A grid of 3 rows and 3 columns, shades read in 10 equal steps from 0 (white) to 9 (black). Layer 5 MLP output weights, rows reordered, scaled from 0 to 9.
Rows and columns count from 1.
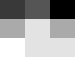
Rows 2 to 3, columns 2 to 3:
1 3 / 1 1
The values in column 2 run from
1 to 6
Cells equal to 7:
1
